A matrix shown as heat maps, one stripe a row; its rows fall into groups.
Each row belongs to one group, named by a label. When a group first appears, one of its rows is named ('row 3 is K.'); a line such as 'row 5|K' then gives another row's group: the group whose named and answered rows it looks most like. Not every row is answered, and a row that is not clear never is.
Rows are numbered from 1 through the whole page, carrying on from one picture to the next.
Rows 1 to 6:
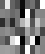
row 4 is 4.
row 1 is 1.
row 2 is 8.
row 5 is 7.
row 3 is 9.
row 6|8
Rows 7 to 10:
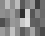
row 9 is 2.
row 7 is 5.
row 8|8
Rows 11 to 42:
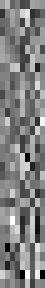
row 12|2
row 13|8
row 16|4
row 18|7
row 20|9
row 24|1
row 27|7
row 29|2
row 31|8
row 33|9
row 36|7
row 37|7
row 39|9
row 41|4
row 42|8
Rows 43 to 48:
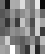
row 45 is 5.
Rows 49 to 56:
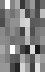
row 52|8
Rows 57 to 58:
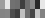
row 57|1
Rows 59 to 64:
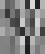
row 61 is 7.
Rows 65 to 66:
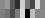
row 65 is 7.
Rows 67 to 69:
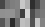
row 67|2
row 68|8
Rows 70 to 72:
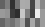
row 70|9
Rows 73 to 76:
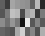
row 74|7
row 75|8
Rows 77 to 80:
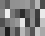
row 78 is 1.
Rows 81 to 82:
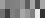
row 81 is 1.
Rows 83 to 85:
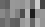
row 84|8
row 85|9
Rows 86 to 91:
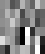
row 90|4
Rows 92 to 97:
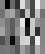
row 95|1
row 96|9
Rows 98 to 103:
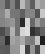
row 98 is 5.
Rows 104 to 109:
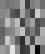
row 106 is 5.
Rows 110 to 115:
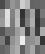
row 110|2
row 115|7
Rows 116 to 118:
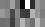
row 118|9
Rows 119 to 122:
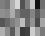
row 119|7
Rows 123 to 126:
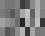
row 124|9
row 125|4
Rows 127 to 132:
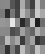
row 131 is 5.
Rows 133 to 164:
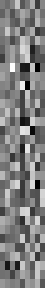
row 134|9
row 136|5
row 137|9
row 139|2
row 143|8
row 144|4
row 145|5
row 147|2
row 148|5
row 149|8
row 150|4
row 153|7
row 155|1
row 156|2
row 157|4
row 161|7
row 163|9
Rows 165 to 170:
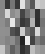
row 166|5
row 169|8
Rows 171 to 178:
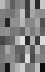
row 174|4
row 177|8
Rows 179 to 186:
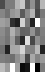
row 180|7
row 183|8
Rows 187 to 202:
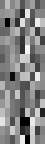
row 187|5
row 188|8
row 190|7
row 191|4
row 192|8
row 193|2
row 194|7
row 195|9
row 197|5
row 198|1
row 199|4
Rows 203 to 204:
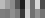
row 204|8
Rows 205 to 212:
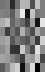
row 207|1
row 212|7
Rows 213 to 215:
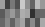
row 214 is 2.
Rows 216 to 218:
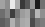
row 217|9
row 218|2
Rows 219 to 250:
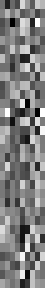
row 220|5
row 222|2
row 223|4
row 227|1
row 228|2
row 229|7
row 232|9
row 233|1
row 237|1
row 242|4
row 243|5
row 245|4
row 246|8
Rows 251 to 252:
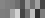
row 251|4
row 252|7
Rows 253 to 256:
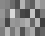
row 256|5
